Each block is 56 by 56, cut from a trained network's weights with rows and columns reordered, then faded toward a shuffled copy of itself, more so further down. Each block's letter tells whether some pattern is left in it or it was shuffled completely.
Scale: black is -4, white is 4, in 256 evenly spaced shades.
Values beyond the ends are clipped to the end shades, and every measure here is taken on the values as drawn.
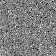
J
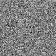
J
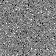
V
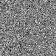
J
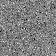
V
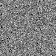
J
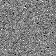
V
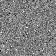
V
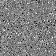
J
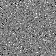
V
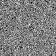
J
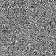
J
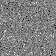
V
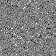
J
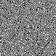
J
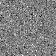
V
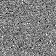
V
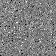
V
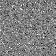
J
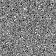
V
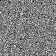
V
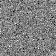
J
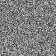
J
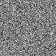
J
